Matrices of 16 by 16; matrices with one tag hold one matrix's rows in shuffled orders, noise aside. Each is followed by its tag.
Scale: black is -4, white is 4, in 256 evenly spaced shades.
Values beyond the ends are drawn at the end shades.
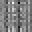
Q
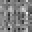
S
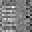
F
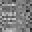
F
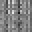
Q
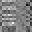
F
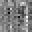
S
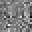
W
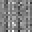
Q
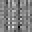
Q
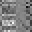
F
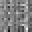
S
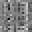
S
